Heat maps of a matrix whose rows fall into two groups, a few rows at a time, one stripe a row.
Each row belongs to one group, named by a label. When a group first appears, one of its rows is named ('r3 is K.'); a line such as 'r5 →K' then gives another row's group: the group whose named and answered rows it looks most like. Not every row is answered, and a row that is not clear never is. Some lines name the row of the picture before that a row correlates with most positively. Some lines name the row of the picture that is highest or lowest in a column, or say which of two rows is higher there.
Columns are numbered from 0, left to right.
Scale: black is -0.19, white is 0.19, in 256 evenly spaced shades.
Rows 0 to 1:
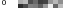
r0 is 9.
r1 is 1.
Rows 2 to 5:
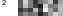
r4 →1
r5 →9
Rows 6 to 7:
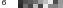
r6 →1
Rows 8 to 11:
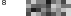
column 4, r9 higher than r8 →Yes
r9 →1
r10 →1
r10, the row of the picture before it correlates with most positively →7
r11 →9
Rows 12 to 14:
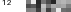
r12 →9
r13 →1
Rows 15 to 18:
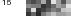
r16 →9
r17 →9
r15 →1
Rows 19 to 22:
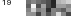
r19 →9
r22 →1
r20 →9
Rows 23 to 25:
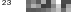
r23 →1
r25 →1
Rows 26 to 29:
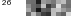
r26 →1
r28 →1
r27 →1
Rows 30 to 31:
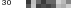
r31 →9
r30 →9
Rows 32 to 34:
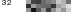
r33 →9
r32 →1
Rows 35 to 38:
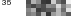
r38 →1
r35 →9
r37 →9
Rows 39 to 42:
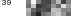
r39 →9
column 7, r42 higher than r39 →Yes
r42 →1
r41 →1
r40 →9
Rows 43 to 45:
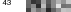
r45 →9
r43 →1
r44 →1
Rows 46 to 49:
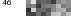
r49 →1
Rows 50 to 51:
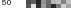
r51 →9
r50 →1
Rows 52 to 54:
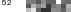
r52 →1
